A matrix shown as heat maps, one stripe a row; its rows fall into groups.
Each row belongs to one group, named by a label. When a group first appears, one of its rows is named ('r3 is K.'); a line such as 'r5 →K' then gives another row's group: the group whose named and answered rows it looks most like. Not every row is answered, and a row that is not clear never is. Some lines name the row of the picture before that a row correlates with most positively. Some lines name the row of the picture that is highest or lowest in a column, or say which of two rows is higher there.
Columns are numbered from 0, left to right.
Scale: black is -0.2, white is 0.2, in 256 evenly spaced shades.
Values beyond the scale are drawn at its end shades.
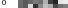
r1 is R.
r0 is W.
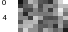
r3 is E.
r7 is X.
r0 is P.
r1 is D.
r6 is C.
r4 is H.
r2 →E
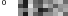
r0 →E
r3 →E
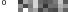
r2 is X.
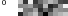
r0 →R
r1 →W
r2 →E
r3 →P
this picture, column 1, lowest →0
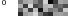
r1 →R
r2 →D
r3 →P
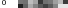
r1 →P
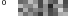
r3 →W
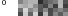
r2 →X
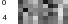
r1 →W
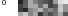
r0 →P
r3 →X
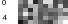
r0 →R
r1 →C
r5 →P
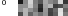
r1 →R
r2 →X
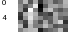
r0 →D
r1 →D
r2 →R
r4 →P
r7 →X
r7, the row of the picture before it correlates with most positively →2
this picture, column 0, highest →6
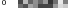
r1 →P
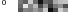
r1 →X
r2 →W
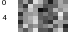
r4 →C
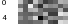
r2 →C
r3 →W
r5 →W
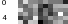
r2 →E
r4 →D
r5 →E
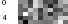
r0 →H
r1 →H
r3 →X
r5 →E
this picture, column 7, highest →5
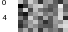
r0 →R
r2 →X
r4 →E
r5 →P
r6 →P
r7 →D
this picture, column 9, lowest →4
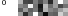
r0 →E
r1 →R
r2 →D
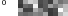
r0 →P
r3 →W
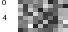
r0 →W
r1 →R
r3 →H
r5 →W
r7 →P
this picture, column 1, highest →4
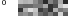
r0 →C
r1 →W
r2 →P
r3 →C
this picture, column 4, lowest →2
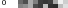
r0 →P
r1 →W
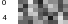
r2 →P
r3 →C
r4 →E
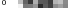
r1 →E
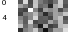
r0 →X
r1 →E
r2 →R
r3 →P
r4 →E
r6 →W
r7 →P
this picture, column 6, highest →5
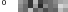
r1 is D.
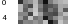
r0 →P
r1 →H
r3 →H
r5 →W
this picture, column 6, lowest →5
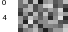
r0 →D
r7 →P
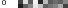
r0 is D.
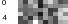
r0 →R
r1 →D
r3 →E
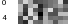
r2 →R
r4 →D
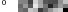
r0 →H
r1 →H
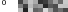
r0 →P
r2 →R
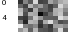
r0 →D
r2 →E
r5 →R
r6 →E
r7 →X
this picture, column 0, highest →6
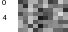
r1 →R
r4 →P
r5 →R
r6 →D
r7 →R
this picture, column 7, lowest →0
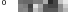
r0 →W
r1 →H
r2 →H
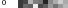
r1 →D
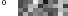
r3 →X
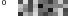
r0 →X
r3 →X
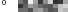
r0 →R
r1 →P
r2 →H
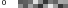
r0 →H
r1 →R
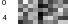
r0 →X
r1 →P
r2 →X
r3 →E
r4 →R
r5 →D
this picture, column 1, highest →0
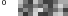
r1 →E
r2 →H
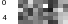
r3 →D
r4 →P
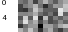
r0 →W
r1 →P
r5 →X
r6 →D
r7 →R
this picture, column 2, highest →7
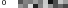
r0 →W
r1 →R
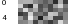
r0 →C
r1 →E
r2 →X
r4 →R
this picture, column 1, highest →2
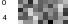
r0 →D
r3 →C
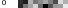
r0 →W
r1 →P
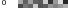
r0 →E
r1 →D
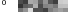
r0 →W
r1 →D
